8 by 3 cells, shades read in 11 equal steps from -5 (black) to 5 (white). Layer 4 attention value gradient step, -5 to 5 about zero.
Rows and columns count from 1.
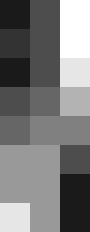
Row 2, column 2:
-2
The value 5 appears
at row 1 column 3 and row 2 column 3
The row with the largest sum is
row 8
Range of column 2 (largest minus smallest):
3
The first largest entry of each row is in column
3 3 3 3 2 1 1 1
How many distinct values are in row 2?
3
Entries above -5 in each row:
3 3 3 3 3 3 3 3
